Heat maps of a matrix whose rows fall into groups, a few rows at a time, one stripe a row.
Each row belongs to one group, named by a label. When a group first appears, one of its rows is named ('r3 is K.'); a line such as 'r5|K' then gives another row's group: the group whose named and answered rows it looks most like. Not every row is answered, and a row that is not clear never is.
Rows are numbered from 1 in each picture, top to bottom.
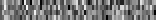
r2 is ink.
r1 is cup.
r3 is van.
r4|ink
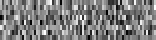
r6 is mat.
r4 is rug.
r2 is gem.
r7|cup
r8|cup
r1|gem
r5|cup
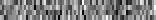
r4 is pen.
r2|gem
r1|cup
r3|rug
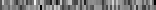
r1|van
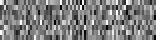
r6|ink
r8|van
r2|rug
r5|pen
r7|mat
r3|van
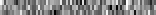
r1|mat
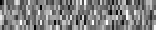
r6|gem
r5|pen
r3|gem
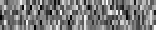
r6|gem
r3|van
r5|ink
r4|rug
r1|pen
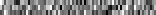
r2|gem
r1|mat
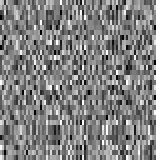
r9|gem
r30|mat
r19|cup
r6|van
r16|gem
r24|cup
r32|mat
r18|gem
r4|rug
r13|van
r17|mat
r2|gem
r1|mat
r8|pen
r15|van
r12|ink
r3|rug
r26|pen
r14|cup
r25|mat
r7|ink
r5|pen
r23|gem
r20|van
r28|rug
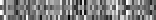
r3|mat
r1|mat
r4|ink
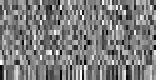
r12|pen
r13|mat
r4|cup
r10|van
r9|cup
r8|van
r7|ink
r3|rug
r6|van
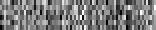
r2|gem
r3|cup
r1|cup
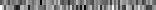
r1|ink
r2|mat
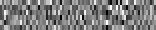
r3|ink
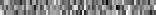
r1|ink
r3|mat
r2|gem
